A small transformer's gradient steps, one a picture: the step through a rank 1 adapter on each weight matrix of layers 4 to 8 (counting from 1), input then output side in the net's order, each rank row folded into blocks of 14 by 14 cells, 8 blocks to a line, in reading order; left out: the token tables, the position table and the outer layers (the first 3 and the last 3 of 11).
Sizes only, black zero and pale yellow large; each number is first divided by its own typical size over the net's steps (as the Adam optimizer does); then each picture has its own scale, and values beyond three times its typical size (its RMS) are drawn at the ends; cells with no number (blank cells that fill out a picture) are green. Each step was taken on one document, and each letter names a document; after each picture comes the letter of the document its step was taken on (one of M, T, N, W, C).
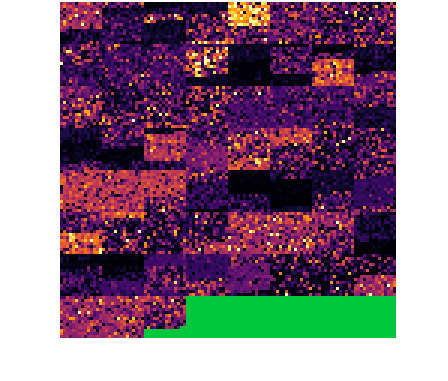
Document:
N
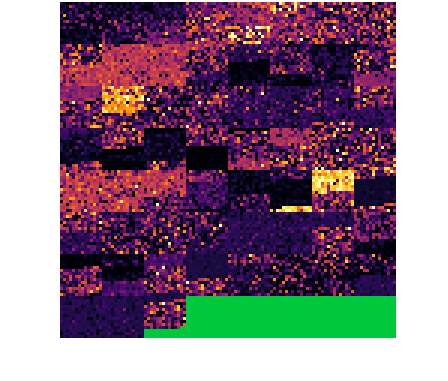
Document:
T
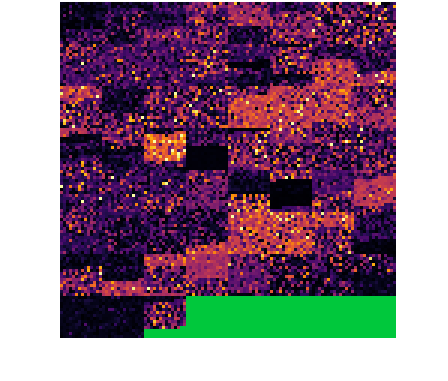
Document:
N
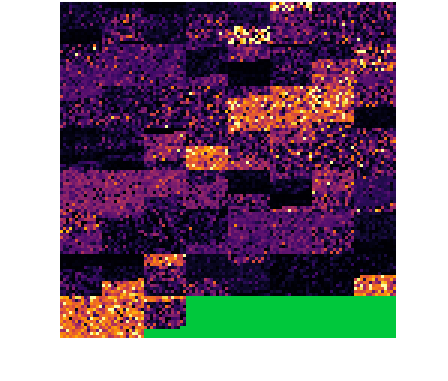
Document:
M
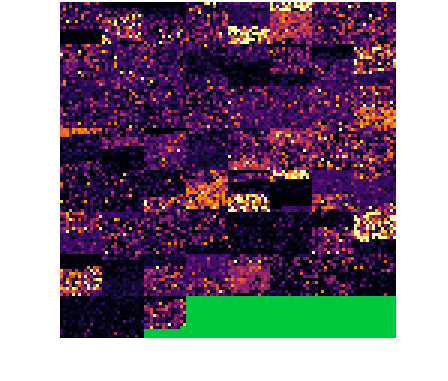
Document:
T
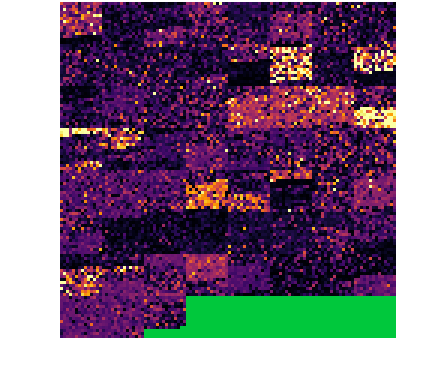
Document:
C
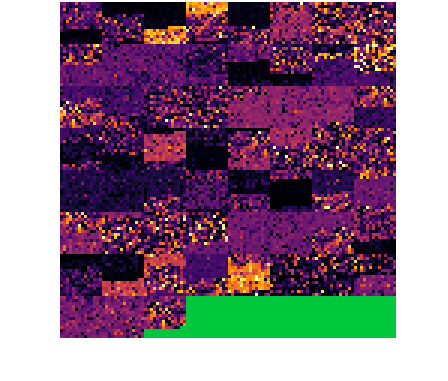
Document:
T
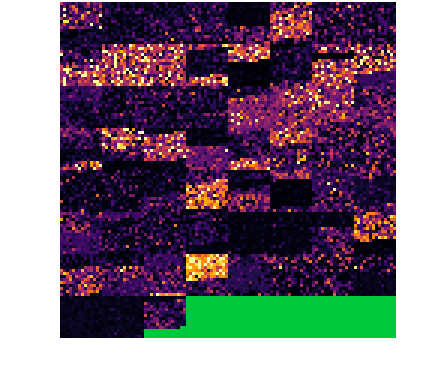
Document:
C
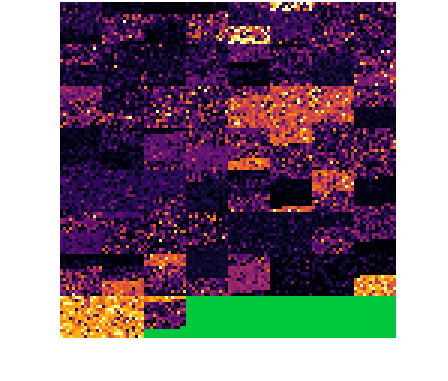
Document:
M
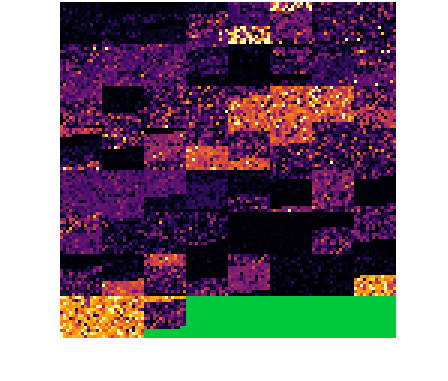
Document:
M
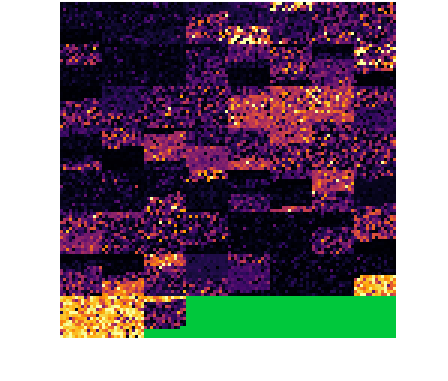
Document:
M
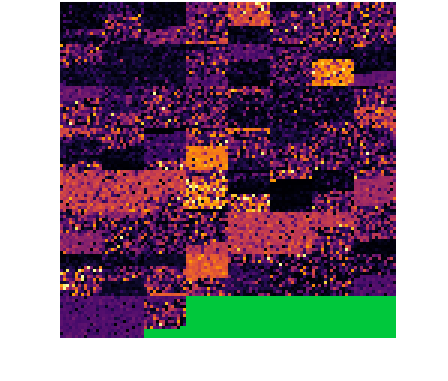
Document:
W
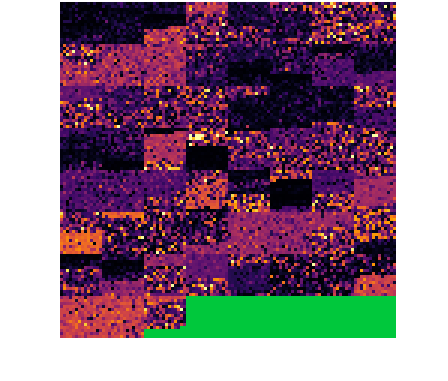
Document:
N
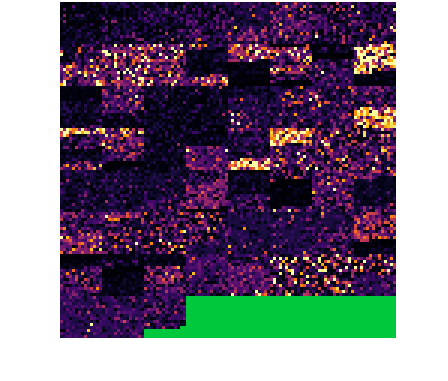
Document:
C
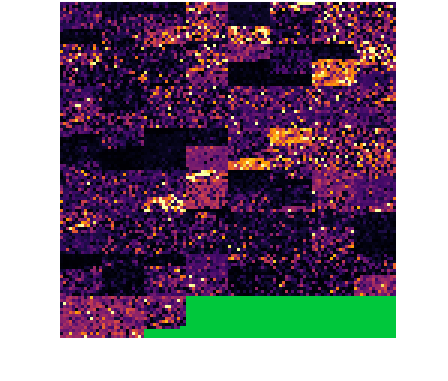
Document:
M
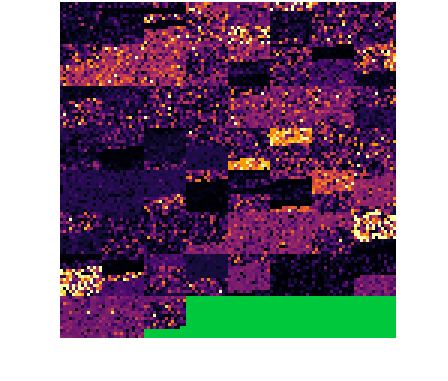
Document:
M
